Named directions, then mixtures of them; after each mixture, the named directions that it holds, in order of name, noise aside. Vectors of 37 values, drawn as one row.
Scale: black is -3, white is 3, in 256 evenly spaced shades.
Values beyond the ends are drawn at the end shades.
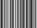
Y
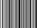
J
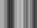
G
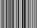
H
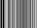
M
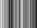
G, J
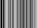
M, Y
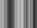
G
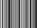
G, J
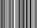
J, M, Y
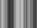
G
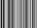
G, M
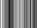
G, J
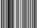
G, H, M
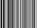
G, J, M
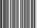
J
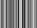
H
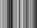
G, J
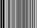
M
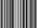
G, Y
